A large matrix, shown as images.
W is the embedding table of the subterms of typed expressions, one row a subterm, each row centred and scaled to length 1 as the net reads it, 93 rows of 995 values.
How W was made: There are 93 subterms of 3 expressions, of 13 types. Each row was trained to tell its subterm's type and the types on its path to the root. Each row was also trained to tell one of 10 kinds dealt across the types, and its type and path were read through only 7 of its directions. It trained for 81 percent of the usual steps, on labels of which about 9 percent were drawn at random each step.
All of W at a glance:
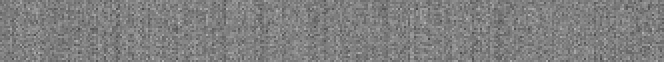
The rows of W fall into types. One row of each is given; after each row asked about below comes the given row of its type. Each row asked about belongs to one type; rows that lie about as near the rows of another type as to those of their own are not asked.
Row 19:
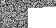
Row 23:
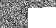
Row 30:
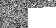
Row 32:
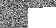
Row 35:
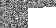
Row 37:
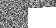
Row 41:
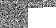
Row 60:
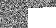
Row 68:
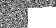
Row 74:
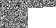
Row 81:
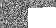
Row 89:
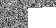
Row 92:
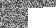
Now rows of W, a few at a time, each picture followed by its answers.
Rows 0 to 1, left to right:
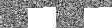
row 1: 23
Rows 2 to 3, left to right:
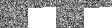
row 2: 68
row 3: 74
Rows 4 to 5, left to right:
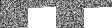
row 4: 68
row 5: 81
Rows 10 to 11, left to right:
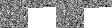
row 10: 74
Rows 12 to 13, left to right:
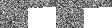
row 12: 60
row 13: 60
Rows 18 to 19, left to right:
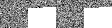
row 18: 23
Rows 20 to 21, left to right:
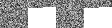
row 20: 74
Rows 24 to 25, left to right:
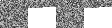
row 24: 81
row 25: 68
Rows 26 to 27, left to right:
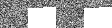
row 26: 92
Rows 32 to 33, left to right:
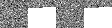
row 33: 32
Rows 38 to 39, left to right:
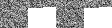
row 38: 92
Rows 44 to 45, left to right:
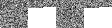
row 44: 92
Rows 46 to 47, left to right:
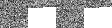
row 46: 32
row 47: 74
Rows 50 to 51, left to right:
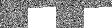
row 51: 19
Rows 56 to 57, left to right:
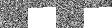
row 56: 41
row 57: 60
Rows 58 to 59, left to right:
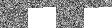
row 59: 68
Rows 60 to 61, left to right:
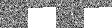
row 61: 35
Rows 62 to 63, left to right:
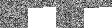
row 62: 30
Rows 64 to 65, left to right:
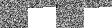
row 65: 92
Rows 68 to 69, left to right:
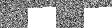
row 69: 32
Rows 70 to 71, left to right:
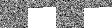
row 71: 81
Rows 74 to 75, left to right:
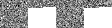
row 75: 74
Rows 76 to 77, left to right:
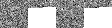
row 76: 68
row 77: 35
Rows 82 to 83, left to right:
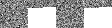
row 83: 60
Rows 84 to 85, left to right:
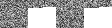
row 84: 19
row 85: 35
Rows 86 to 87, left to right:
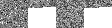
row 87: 92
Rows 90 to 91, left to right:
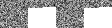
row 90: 81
